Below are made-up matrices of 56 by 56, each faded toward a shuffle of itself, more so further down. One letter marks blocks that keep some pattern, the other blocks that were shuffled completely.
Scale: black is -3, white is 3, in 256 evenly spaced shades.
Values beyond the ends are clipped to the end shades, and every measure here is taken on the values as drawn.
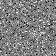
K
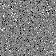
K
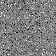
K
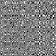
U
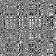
U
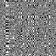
U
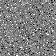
K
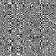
U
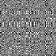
U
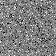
K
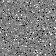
K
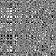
U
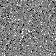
K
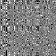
U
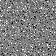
K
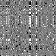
U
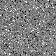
K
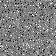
K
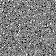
K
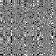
U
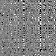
U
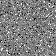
K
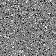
K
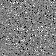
K
